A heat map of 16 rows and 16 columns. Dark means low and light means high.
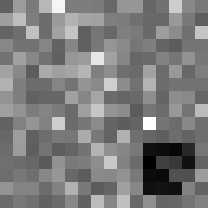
The halves do not mirror each other. No row or column stands out. The ninth with the lowest average is the bottom right. In the bottom right lies a patch that is lower than the rest. The distribution is heavy-tailed on both sides. The bottom left is the smoothest part.
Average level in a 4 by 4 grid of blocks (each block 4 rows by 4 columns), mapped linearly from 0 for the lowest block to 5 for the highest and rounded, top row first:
4534 | 4543 | 3432 | 3430
